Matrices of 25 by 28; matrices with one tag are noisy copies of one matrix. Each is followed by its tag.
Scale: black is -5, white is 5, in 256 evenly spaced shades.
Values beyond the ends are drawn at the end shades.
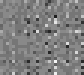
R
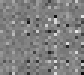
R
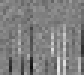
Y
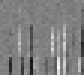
Y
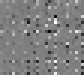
R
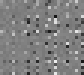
R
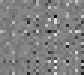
R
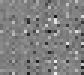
R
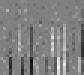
Y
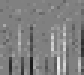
Y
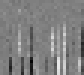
Y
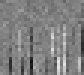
Y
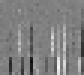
Y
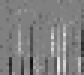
Y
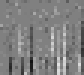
Y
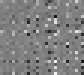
R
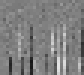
Y
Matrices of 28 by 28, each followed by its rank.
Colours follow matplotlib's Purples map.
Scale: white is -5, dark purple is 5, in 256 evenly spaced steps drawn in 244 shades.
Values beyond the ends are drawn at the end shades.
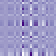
one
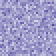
full rank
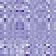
three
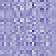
three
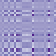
one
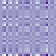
one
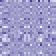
three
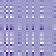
one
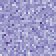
full rank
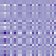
one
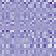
three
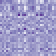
three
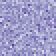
full rank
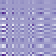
one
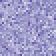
full rank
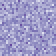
full rank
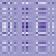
one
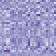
three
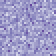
full rank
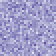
full rank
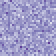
full rank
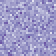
full rank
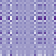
one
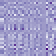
three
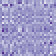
three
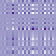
one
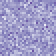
full rank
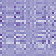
three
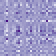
three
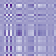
one
